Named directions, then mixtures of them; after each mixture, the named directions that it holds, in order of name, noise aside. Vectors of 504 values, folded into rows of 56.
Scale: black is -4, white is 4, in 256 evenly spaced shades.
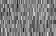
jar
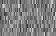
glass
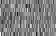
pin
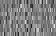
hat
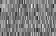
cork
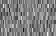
glass, jar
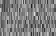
cork, jar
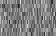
glass, jar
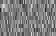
cork, glass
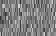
glass, pin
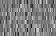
hat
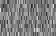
cork, jar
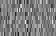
cork, hat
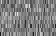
cork, pin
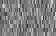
glass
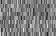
jar, pin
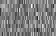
cork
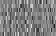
hat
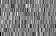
pin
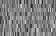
glass, hat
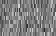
cork, glass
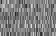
cork, pin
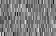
hat, pin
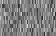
glass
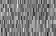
jar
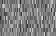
glass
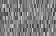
glass, jar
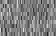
jar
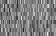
jar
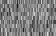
jar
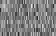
cork
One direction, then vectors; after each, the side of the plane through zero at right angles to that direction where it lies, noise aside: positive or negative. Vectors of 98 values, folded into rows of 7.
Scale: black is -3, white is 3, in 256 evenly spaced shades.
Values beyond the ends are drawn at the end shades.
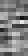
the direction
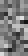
negative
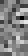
positive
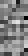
positive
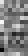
negative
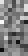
negative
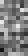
negative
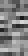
positive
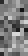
positive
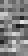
positive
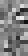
negative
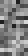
positive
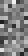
positive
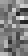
negative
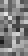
positive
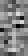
positive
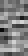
positive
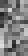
negative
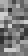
positive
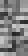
negative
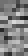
positive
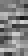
positive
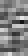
negative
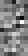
positive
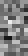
positive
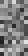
positive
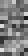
positive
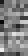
positive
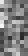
positive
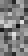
positive
